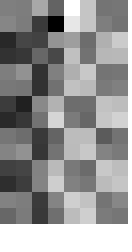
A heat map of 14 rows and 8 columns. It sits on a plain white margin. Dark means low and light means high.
In the top middle lies a patch that is rougher than the rest. A vertical seam about 40% of the way across splits the table, and the right part is higher. Overall the values sit about 50% of the way up the scale.
